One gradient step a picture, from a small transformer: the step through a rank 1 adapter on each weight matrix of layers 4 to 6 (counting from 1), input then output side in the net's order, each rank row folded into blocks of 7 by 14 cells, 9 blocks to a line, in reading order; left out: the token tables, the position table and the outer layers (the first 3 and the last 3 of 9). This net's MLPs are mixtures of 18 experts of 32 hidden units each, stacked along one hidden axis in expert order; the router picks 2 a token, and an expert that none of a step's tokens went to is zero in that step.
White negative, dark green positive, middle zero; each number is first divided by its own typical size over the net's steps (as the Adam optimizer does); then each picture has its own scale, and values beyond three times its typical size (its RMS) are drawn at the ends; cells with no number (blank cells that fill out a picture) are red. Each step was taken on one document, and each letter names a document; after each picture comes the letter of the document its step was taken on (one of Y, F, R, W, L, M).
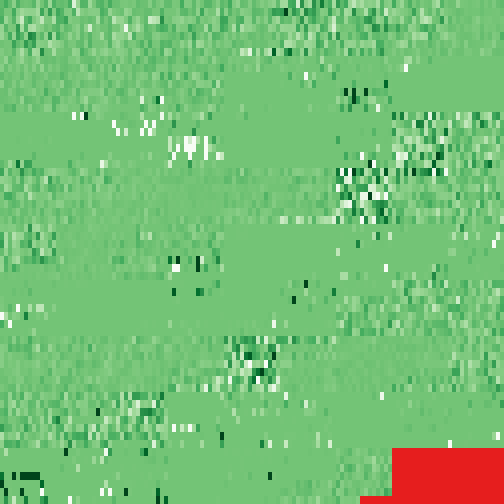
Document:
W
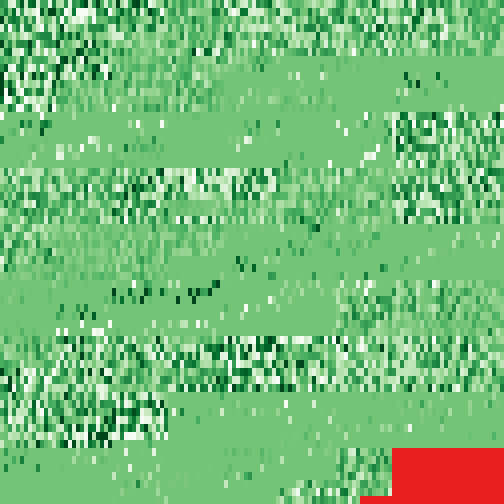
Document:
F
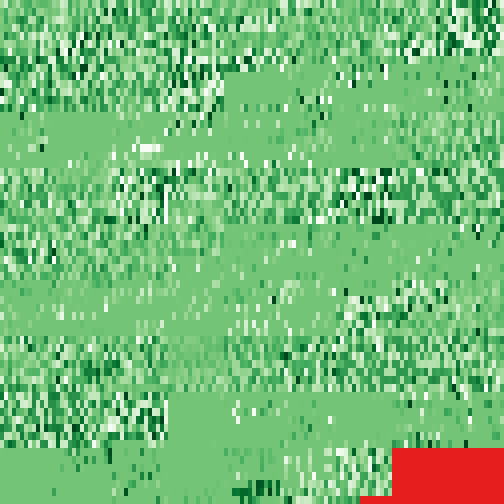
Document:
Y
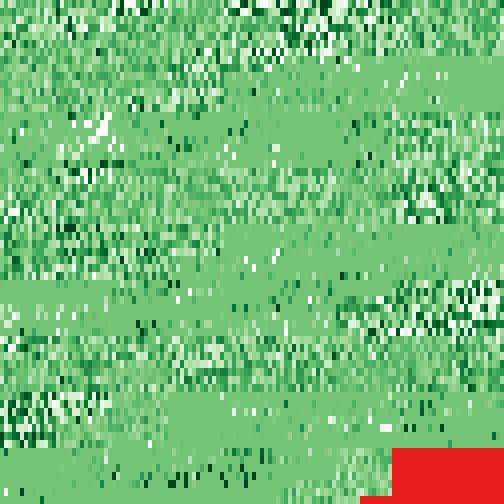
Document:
F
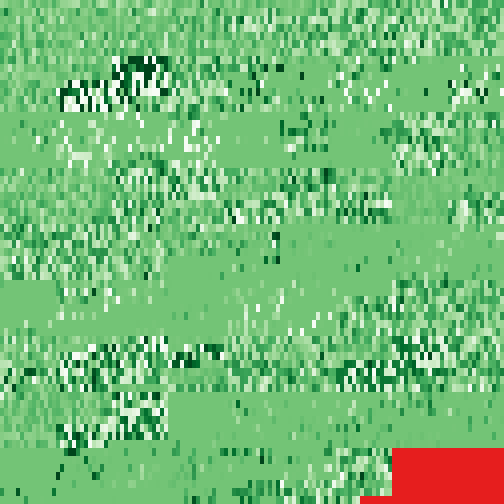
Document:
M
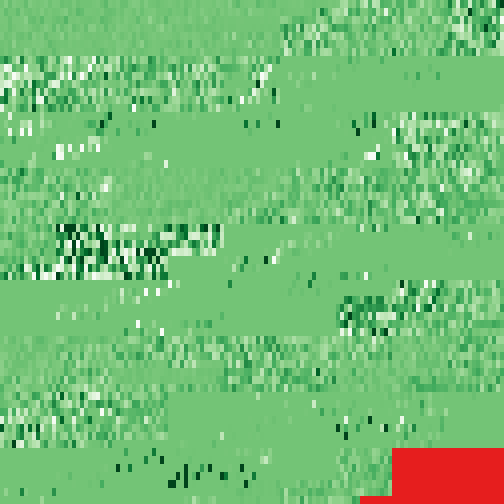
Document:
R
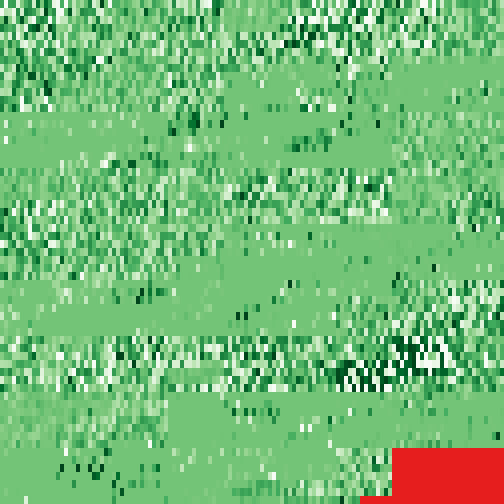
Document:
Y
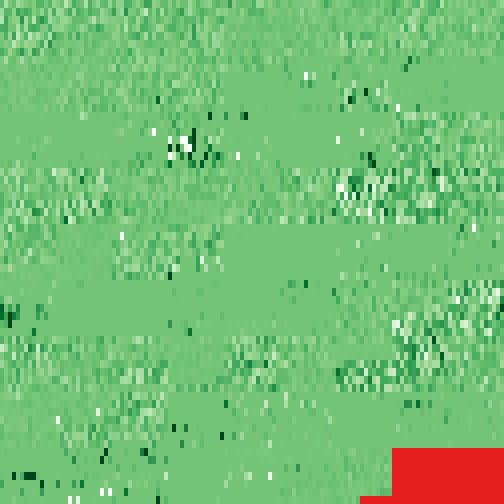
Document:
W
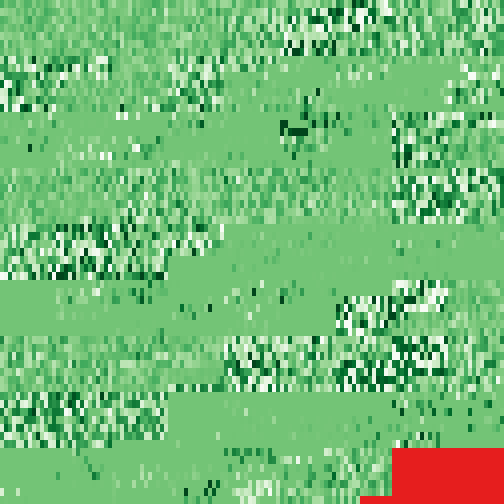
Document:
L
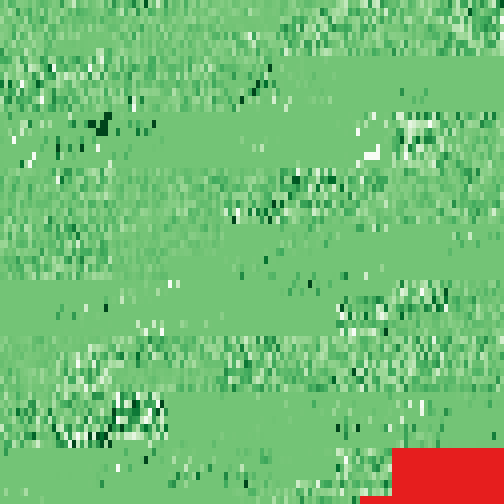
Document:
R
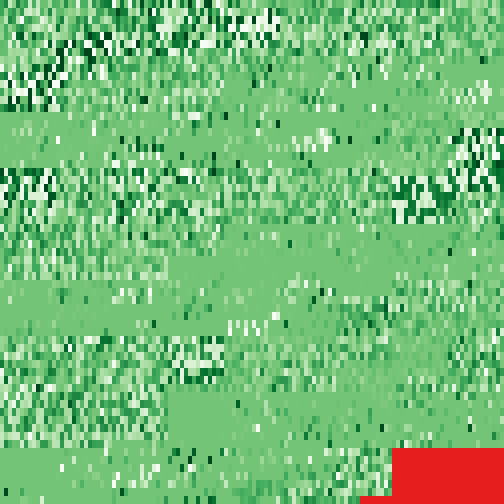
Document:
Y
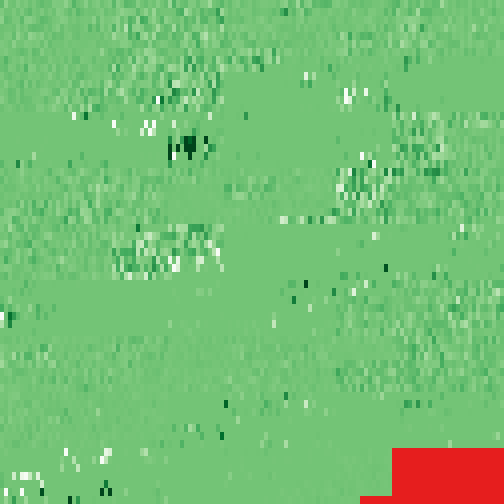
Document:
W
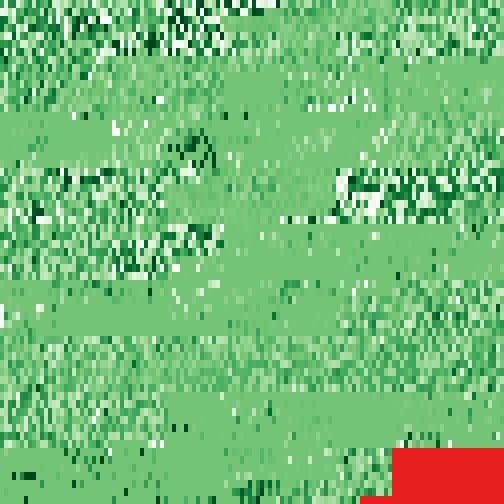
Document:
Y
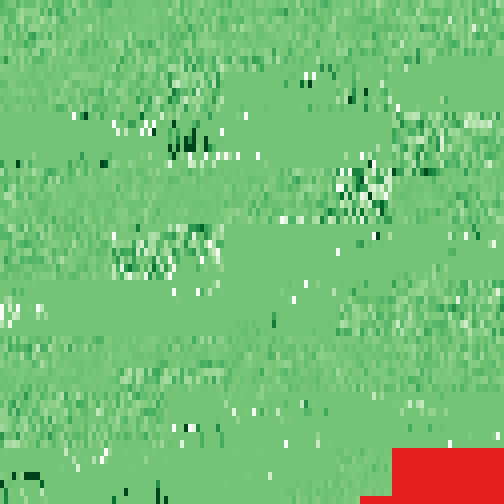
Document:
W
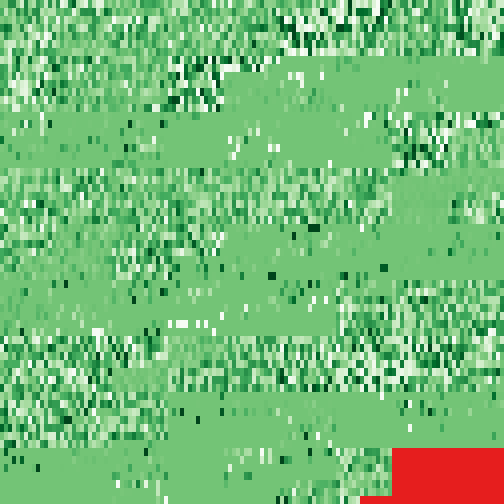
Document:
F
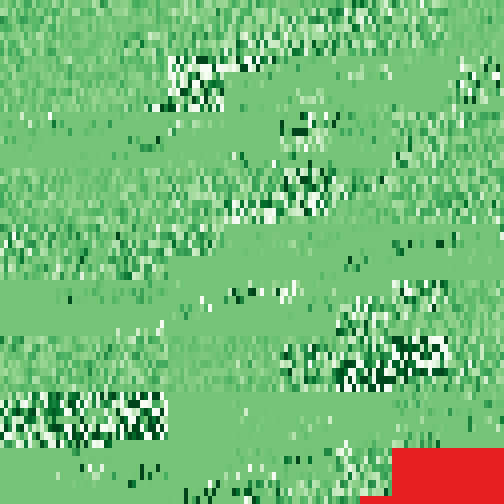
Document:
L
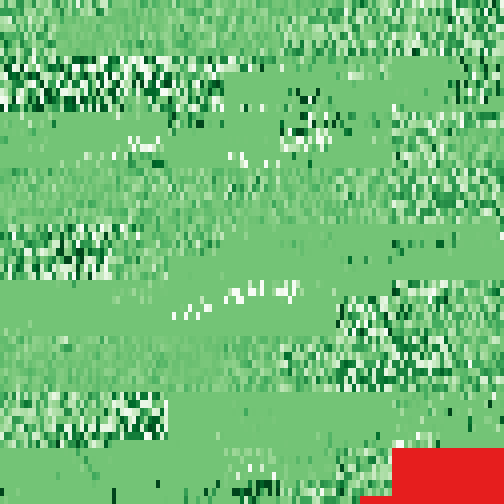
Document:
L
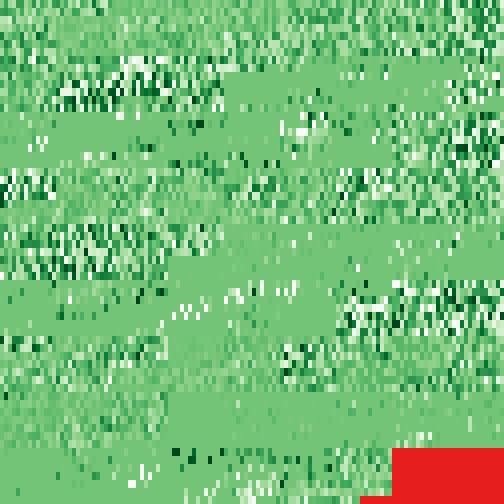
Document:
L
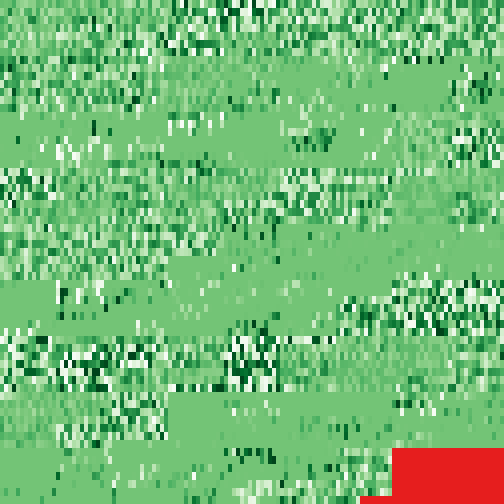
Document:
M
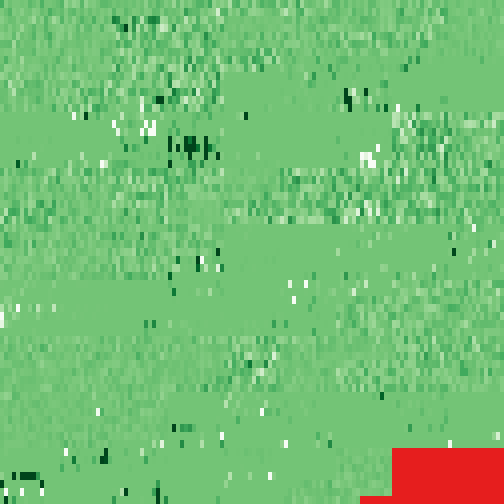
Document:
W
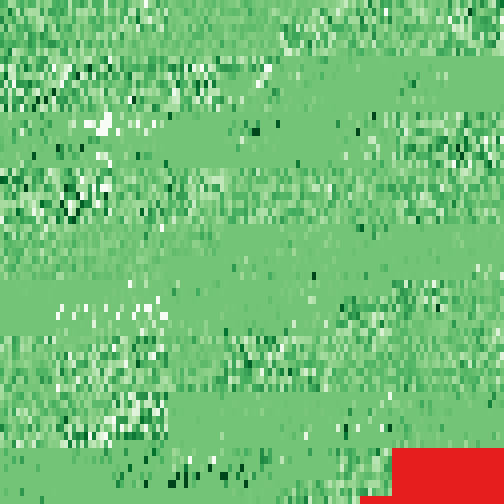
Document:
R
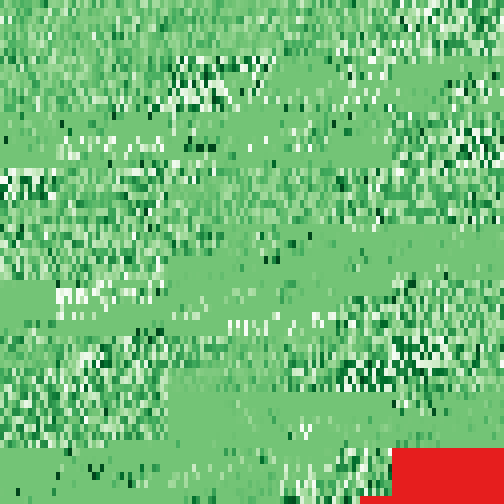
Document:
M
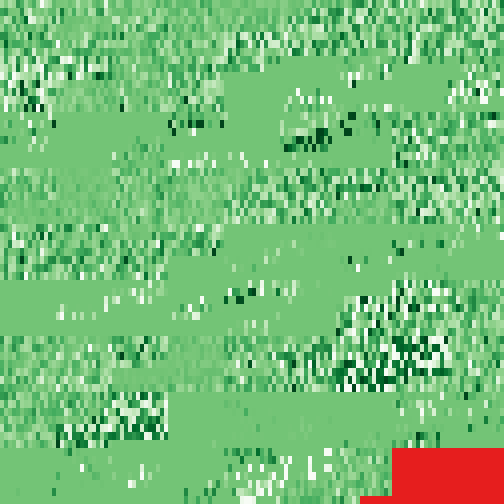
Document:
L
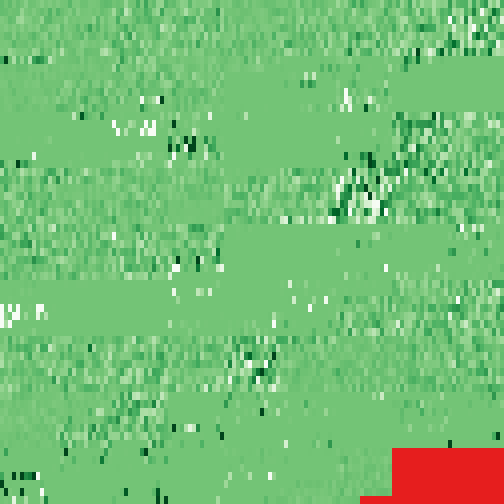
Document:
W
